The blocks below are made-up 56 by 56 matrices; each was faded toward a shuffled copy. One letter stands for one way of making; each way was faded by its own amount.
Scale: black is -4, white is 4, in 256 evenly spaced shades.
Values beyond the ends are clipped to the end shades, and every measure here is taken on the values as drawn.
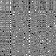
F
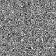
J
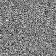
J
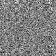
J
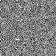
J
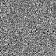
J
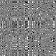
F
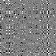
F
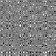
F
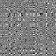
F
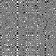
F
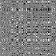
F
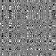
F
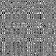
F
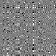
F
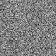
J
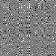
F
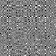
F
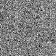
J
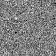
J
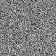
J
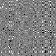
F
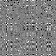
F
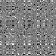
F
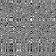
F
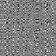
F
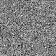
J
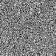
J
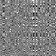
F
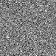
J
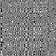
F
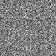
J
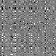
F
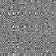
F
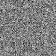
J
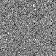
J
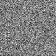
J
